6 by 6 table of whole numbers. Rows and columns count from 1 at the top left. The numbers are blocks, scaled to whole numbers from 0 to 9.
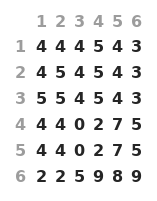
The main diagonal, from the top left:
4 5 4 2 7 9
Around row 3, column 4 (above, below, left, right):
5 2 4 4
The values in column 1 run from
2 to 5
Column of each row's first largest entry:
4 2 1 5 5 4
